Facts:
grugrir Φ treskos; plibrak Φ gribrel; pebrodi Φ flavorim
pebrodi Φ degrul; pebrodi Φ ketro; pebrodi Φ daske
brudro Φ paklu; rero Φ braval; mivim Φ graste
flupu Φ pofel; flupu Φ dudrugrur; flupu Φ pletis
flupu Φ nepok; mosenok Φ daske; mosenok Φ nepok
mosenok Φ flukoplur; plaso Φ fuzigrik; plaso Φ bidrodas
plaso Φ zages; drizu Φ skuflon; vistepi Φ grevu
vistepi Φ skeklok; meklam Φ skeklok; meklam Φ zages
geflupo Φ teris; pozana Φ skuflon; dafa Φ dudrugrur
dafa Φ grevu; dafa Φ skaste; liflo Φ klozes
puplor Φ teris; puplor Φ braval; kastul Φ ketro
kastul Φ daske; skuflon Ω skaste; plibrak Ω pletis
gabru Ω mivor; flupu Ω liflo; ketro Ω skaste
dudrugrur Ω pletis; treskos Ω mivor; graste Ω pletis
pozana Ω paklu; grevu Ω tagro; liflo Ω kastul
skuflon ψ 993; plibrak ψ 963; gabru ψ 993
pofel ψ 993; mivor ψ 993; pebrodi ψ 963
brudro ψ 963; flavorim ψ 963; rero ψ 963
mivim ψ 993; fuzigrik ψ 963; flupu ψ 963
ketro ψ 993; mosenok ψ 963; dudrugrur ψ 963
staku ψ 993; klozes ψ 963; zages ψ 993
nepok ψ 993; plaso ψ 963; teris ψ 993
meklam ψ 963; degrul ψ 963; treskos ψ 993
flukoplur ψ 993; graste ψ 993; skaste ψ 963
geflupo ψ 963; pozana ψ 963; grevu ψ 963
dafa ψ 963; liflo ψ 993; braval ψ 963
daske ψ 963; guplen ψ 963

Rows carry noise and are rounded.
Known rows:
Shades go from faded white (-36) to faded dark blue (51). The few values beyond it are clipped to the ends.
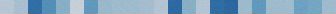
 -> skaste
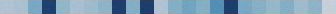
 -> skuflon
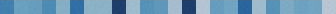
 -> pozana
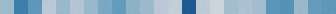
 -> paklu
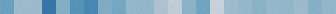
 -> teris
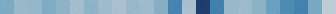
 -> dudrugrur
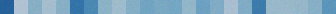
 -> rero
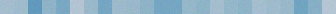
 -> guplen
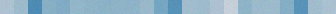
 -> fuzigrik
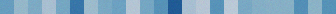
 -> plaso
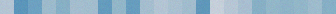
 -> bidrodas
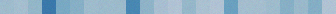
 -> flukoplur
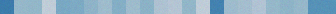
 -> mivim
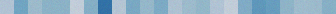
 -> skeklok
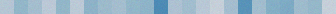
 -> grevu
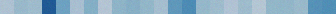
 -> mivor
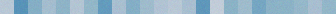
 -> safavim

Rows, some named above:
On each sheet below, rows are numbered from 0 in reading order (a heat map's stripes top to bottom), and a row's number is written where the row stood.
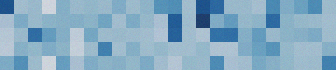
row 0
plibrak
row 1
pletis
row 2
skaste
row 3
skeklok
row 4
grugrir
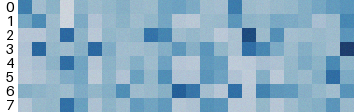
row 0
brudro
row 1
grugrir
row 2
ketro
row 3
kastul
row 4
gabru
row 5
treskos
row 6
meklam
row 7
gabru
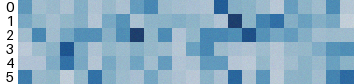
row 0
graste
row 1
dafa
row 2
drizu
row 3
mivor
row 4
gabru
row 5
liflo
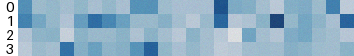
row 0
graste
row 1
puplor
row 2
tagro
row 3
zages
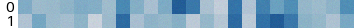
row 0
meklam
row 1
vistepi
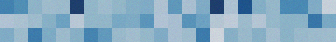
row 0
flupu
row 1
treskos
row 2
braval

